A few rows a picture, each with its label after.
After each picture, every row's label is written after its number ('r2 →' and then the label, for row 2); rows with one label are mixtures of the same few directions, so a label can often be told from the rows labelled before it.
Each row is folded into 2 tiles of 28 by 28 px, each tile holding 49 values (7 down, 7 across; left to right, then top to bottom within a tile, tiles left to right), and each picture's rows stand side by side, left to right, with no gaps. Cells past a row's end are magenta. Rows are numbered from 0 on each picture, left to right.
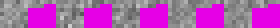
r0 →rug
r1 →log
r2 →log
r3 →rug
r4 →rug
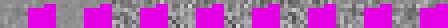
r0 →log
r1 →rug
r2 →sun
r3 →log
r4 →log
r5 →sun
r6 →log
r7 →log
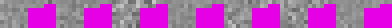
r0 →sun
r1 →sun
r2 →rug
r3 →log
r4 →log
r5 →sun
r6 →log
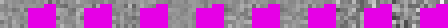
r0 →sun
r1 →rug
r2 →log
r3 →rug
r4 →sun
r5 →sun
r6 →rug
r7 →sun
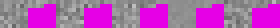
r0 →log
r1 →sun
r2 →log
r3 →log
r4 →sun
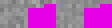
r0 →rug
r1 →log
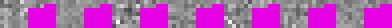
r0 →rug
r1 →rug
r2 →log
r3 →sun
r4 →log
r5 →log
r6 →sun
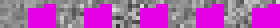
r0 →log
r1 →log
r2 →sun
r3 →log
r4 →rug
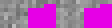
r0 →log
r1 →rug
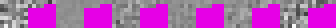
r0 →sun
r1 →log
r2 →log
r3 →log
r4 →log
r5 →log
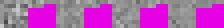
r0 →log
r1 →rug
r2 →log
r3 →log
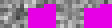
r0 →log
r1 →sun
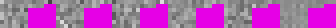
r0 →sun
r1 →log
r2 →sun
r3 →log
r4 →sun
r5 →log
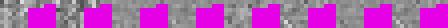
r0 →rug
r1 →rug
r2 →sun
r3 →log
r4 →log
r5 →log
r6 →log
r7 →log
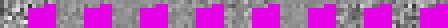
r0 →sun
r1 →sun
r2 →rug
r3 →rug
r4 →rug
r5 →log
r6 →log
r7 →log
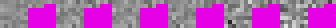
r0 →sun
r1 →rug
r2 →rug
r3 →log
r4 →log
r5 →sun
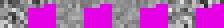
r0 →sun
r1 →log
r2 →log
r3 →rug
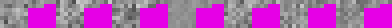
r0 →log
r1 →rug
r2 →log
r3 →rug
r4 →rug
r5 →log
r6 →rug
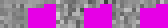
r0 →log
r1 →sun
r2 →sun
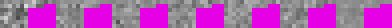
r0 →log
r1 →log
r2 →log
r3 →rug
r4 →rug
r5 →log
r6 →log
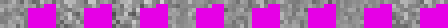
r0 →rug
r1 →sun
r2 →sun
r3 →rug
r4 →rug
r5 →sun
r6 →sun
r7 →sun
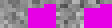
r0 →sun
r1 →rug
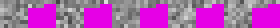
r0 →sun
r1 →sun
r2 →log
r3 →log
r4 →rug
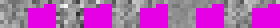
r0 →sun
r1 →rug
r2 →rug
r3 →rug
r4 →rug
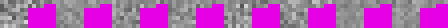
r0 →sun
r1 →sun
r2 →sun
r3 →sun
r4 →log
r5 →sun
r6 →rug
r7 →rug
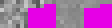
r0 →rug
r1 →log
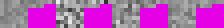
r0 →rug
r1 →sun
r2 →log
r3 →sun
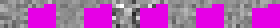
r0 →sun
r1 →rug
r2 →rug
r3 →log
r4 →log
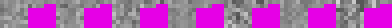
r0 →sun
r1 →rug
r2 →sun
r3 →rug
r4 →sun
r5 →rug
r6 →rug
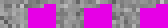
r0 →log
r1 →rug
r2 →sun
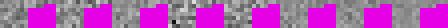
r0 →log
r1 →rug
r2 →log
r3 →log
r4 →sun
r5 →log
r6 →sun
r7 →rug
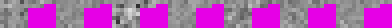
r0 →rug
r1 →log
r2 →log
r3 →rug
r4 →log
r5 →sun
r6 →log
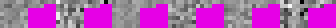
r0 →rug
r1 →sun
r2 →rug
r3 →sun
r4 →sun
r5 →rug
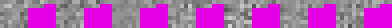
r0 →rug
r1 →rug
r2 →rug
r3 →log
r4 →sun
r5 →sun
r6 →log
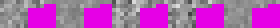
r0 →rug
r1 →log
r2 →rug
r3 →rug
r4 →rug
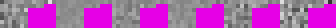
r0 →sun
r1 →rug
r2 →sun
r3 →sun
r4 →log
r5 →sun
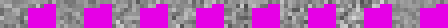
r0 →rug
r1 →sun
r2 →log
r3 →log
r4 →log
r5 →sun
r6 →log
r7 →sun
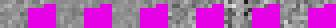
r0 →rug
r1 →log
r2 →rug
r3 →rug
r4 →rug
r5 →log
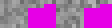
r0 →rug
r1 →rug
